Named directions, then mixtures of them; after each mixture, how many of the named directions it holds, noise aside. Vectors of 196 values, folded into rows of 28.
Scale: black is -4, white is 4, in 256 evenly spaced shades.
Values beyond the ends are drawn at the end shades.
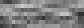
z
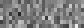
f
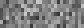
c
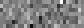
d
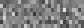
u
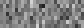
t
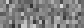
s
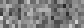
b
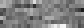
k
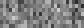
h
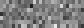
three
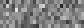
two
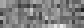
two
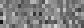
three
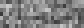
three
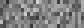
one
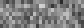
three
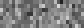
three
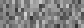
two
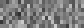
one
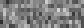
three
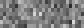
two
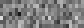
three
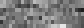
one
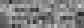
two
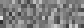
two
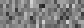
one
